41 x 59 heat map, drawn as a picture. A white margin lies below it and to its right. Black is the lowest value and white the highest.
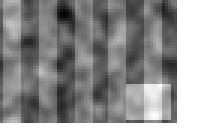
Ninth with the highest average: bottom right. Odd patch: higher, in the bottom right. Roughest part: bottom right. Stripes: upright, repeating 5 times.
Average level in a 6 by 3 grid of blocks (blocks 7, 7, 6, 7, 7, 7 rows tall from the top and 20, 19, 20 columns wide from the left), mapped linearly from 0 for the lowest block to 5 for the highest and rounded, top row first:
200 | 212 | 111 | 211 | 205 | 115
